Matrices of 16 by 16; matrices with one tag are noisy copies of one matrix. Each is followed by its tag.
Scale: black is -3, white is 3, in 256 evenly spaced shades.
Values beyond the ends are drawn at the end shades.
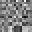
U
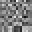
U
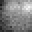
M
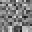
U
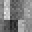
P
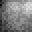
M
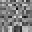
U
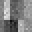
P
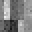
P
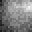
M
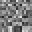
U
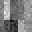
P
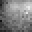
M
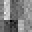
P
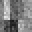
P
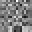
U
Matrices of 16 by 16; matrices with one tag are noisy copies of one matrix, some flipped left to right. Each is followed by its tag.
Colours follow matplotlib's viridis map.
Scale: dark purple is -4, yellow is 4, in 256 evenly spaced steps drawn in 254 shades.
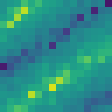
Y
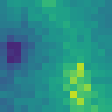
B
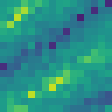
Y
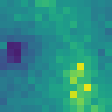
B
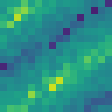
Y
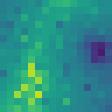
B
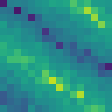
Y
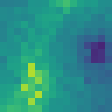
B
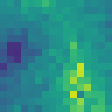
B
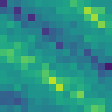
Y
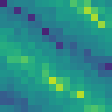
Y
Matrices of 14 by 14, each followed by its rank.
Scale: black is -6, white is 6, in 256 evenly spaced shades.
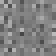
three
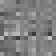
two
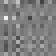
two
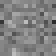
three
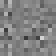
three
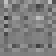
two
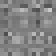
three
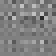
two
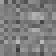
three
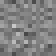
three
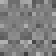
two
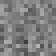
three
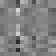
two
